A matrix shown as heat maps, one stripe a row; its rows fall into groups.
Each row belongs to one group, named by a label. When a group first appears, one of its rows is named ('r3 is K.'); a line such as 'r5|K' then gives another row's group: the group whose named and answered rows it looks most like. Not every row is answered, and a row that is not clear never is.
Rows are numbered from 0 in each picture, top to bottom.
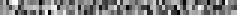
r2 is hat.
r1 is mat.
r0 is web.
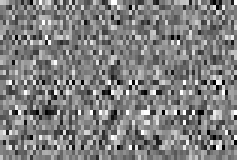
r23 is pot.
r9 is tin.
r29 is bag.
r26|web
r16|bag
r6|web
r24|tin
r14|tin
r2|bag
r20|hat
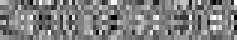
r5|pot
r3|pot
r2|mat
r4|web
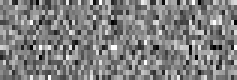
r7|tin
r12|tin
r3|mat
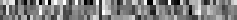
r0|hat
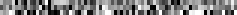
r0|hat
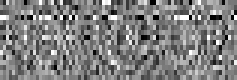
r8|bag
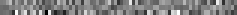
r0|bag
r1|pot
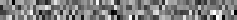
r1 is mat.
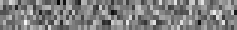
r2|pot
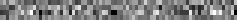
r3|web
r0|tin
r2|pot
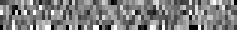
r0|pot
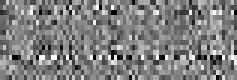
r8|pot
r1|mat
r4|mat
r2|pot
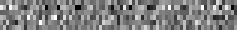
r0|bag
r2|pot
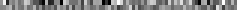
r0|web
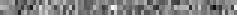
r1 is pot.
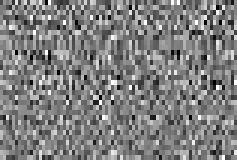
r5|tin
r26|mat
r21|hat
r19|mat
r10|hat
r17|bag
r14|tin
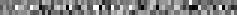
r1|mat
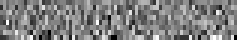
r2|bag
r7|pot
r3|web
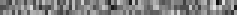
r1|pot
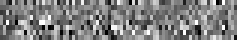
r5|web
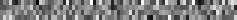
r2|bag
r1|pot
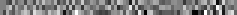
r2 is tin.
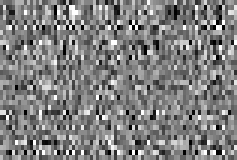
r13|tin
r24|web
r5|bag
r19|mat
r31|mat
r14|pot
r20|tin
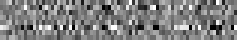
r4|bag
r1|web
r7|tin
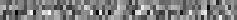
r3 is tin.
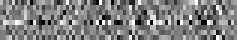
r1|bag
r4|hat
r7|bag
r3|web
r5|web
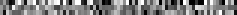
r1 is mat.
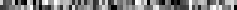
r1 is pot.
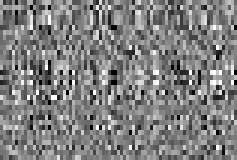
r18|mat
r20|hat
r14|pot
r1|hat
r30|web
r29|bag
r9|bag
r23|hat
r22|pot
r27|mat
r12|hat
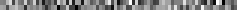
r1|tin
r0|bag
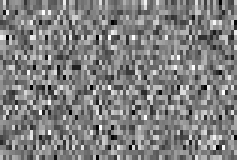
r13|tin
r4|pot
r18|web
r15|tin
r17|hat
